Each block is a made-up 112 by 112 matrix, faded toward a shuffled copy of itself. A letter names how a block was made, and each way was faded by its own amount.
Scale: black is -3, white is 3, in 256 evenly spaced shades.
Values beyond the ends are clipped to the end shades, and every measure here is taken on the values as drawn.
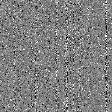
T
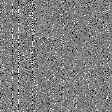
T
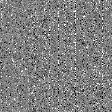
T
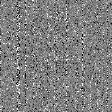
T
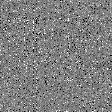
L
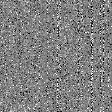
T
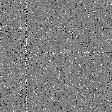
L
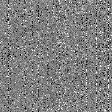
T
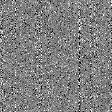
T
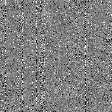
T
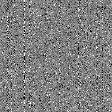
T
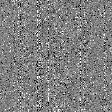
T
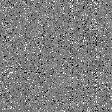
L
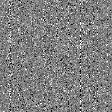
T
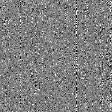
T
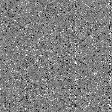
L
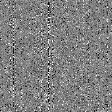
T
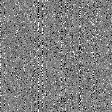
T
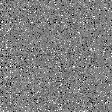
L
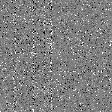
L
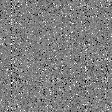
L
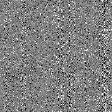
T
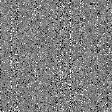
T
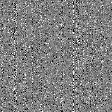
T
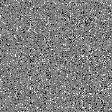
L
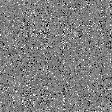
L
